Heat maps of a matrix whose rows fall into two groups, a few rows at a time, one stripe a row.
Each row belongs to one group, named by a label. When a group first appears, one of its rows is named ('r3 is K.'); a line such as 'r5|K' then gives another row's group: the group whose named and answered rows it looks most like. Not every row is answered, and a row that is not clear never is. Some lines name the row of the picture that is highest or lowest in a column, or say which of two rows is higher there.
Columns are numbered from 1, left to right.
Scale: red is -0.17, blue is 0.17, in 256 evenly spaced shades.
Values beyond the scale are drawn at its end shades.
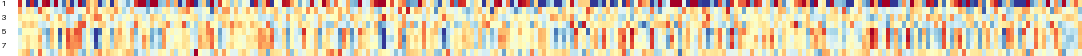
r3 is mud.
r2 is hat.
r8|hat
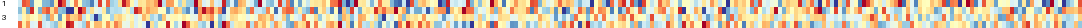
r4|hat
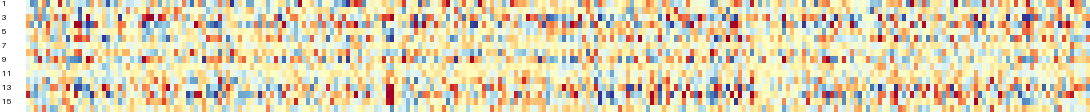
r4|hat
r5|hat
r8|hat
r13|mud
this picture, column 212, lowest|6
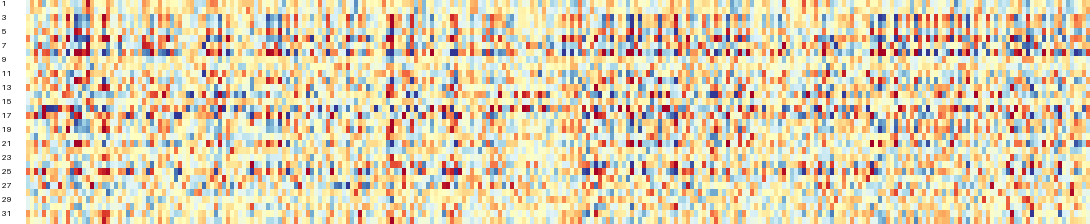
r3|mud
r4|mud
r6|mud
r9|hat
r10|hat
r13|mud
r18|mud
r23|mud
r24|mud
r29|hat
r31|mud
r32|mud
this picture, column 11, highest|8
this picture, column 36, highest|8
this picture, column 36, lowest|6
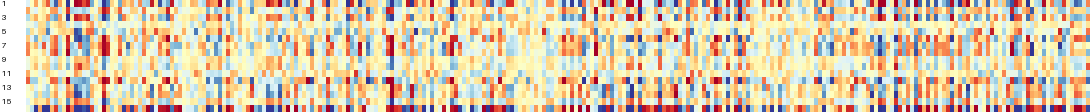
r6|mud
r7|mud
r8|mud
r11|hat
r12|mud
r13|mud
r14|mud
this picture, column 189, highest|16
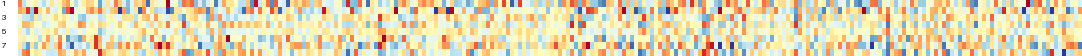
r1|hat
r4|hat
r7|mud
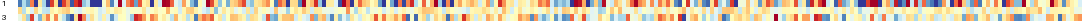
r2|hat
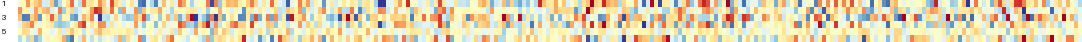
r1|hat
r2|mud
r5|hat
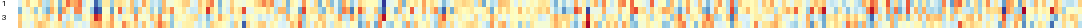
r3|mud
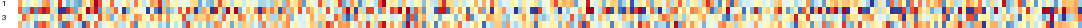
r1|mud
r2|hat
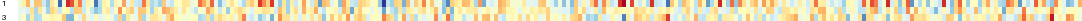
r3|mud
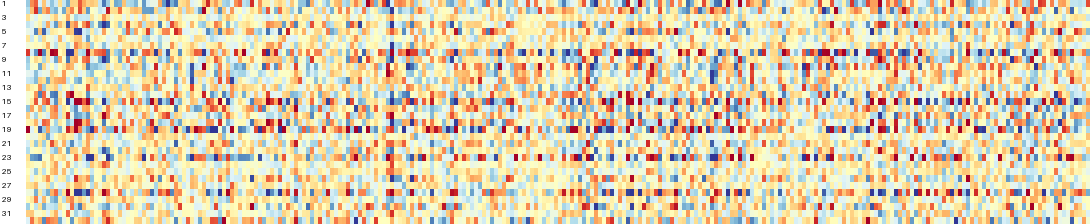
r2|hat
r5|mud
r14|hat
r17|mud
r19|hat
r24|mud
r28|mud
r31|mud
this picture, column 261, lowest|23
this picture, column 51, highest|15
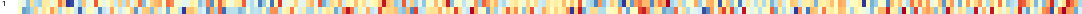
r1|mud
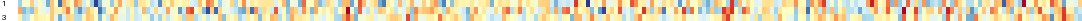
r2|hat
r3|hat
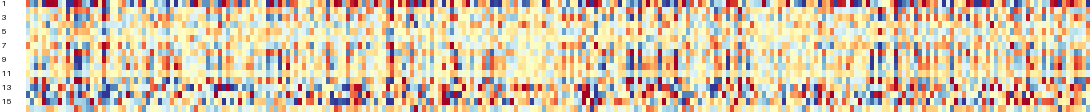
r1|hat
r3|mud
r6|hat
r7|mud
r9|mud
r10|mud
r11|mud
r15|hat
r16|hat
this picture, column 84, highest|14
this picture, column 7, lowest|1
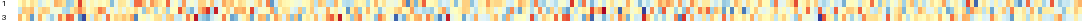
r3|hat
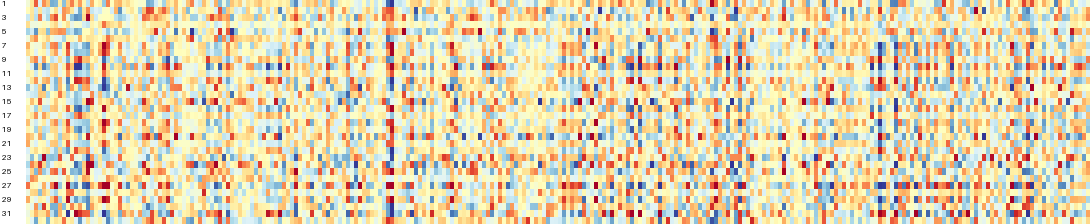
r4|mud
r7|mud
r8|mud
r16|mud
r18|mud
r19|mud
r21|mud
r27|mud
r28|hat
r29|mud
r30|hat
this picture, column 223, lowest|31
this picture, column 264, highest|20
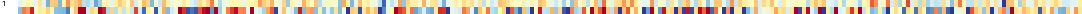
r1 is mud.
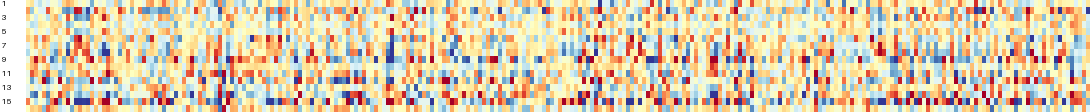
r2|hat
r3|mud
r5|mud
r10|hat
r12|hat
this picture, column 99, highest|14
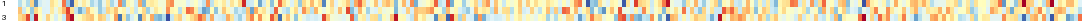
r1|mud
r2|hat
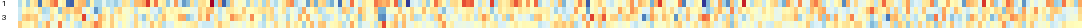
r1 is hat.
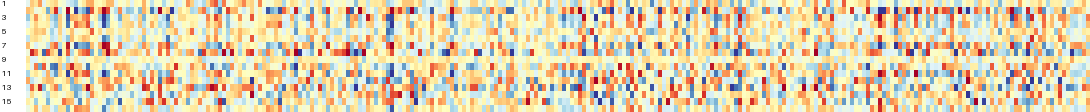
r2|mud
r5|hat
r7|mud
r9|hat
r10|hat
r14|mud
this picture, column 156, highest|10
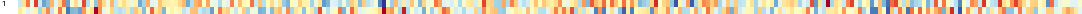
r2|mud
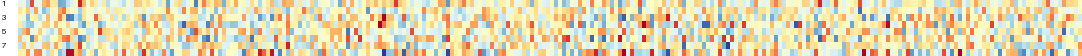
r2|hat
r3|mud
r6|hat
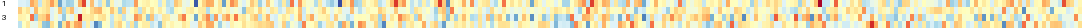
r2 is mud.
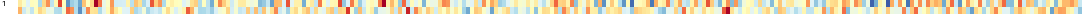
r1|mud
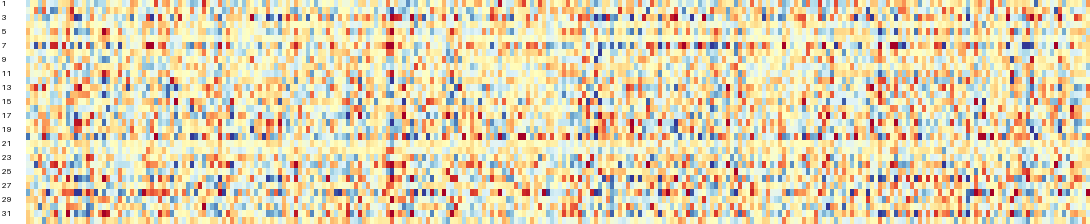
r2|hat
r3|mud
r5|mud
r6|mud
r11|mud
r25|hat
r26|mud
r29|mud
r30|hat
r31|mud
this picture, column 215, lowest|12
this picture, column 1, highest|20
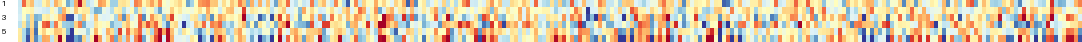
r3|mud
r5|mud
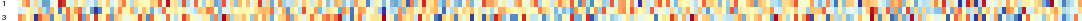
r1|hat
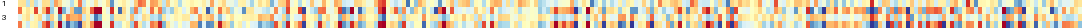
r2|mud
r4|mud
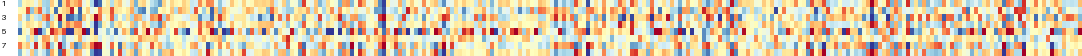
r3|mud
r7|mud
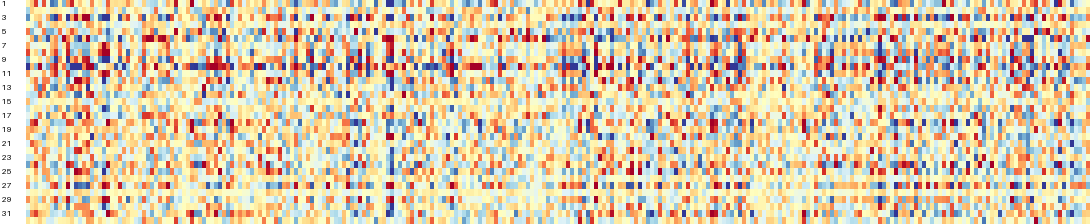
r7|mud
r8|mud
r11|mud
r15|hat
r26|hat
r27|mud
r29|mud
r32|hat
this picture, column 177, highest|10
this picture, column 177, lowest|13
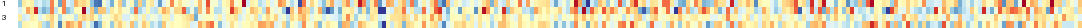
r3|hat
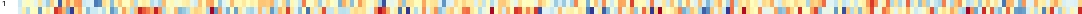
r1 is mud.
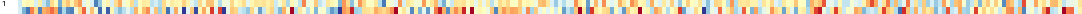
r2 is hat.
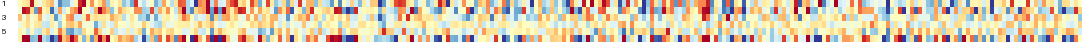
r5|mud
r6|hat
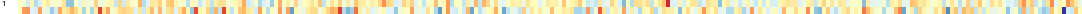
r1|mud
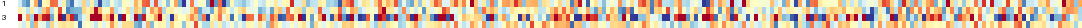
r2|mud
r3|mud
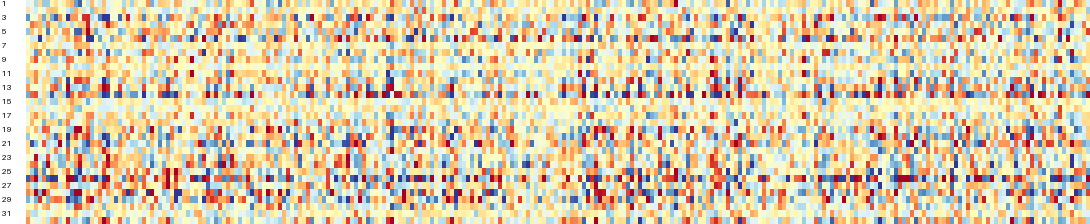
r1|mud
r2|hat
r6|hat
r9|hat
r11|hat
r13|mud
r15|hat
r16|mud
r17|hat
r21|hat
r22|mud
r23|hat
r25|mud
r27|mud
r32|mud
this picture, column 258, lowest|29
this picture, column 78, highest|26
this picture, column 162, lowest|14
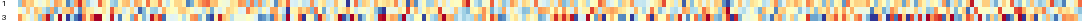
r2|hat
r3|mud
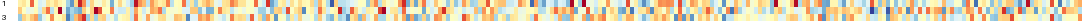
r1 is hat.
